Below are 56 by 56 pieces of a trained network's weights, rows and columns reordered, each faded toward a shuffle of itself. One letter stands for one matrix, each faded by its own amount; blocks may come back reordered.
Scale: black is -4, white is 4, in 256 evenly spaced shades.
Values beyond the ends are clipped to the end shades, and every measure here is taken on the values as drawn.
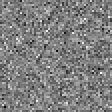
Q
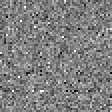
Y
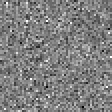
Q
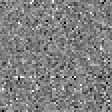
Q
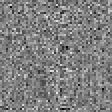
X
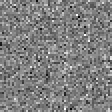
Q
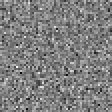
Y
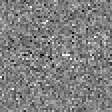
Y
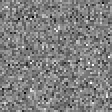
Y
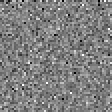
Y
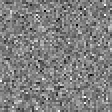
Q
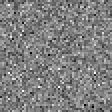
Q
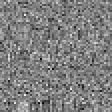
X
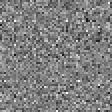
X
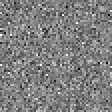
Y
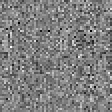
X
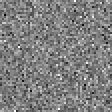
Q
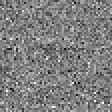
Y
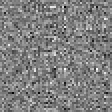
X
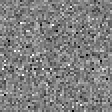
Y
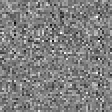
X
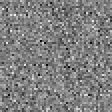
Y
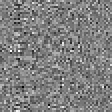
X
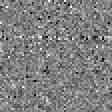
Q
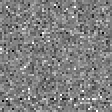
Q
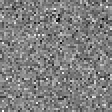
Y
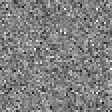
Y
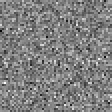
Y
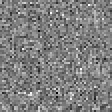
X
